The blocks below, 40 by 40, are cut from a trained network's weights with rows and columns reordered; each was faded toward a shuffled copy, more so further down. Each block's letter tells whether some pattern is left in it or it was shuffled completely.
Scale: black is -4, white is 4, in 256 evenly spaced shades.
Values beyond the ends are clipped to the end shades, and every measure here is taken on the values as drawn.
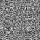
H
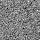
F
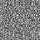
H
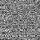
H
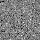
F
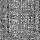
H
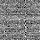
H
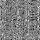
H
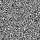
F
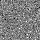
F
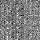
H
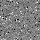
F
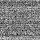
H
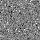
F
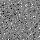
F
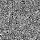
F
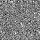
H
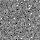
F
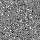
F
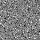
F
